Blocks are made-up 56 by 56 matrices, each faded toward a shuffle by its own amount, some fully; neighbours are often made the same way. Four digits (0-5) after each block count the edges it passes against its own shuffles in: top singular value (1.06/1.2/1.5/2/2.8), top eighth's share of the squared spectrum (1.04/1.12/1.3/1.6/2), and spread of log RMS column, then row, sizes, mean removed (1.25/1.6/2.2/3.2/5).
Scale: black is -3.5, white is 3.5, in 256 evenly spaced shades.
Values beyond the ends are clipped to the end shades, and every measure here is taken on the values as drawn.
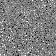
0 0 0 0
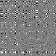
4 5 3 3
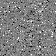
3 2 0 1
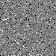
3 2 0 0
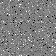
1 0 0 0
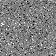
0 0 0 0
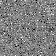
2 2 0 0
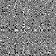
4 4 2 2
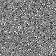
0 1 0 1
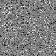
3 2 1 1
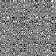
4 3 2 2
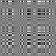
5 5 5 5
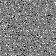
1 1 0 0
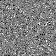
0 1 0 0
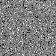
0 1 0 0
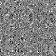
3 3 1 1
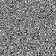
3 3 2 1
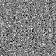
3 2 0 0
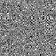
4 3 2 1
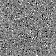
2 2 1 0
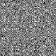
4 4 2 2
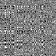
4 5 3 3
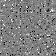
3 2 1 0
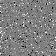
2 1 0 0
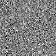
1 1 2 0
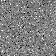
0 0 0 0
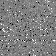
2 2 0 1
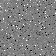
0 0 0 0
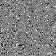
3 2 1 1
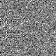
3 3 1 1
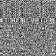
4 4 2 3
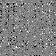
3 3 2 2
